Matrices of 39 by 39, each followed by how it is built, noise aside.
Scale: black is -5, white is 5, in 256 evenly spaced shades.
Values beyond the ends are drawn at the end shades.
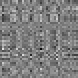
low rank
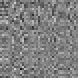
low rank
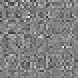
low rank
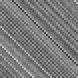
Toeplitz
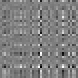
low rank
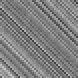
Toeplitz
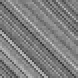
Toeplitz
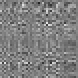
low rank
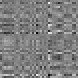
low rank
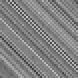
Toeplitz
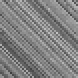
Toeplitz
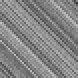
Toeplitz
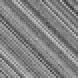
Toeplitz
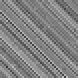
Toeplitz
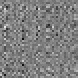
low rank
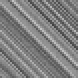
Toeplitz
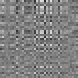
low rank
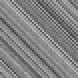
Toeplitz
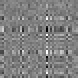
low rank
